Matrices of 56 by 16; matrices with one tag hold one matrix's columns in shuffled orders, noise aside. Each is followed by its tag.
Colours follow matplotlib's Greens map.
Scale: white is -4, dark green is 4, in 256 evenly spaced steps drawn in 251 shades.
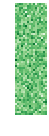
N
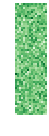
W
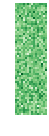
W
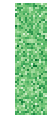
N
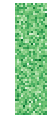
N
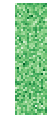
W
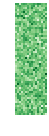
W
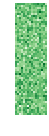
W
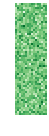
N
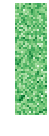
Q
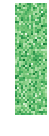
N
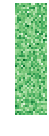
N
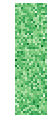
N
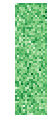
W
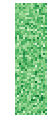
Q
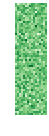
N
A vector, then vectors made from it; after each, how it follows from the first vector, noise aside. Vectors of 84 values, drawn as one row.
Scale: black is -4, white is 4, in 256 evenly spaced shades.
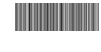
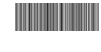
copied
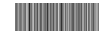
copied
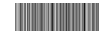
reversed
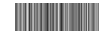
copied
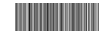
copied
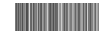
sign-scrambled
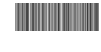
negated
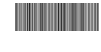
sign-scrambled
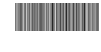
reversed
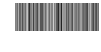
sign-scrambled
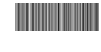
negated
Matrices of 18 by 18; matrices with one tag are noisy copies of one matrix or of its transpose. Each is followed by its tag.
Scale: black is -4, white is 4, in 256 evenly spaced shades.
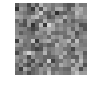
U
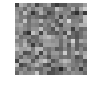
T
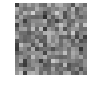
T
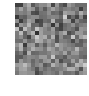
U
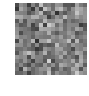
U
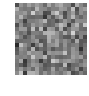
T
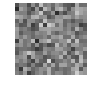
U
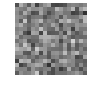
T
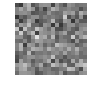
U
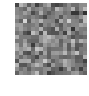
T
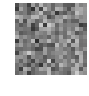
U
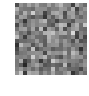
T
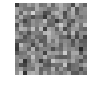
T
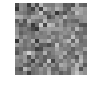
U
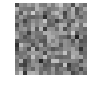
T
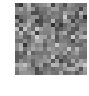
U
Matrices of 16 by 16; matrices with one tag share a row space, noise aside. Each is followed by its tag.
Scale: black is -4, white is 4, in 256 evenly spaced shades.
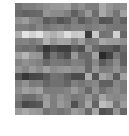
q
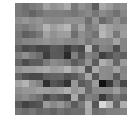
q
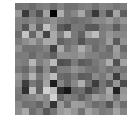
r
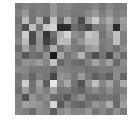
r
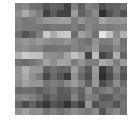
q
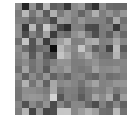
r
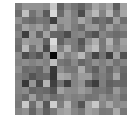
r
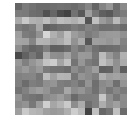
q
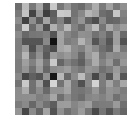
r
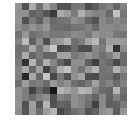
r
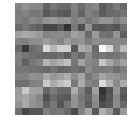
q
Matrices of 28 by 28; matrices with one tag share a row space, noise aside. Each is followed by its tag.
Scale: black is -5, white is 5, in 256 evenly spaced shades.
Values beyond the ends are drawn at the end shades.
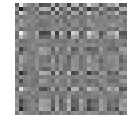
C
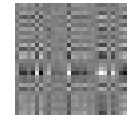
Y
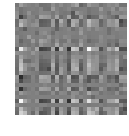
C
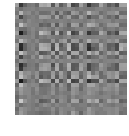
C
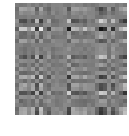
Y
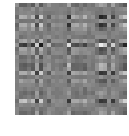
Y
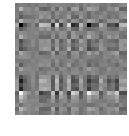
C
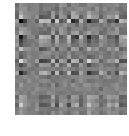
C
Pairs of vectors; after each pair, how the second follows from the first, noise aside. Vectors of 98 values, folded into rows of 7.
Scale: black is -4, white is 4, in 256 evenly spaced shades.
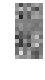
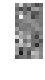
negated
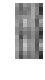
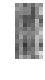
negated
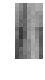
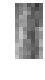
negated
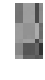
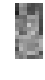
wrapped around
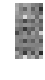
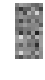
wrapped around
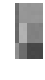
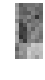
negated
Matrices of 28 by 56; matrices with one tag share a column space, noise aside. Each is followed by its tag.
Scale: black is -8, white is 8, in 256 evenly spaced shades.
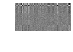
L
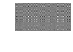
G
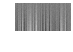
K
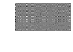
G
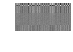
L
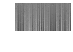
K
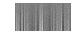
K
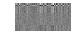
L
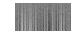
K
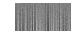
K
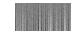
K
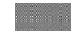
G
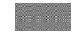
G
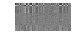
L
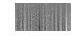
K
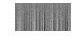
K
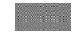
G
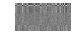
L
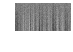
K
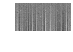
K
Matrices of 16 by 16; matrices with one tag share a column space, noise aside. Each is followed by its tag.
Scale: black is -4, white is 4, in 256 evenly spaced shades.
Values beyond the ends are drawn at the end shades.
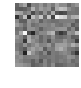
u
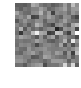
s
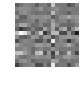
s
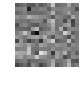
s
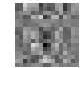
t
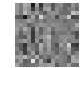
t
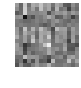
t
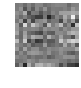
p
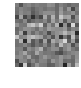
p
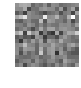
u
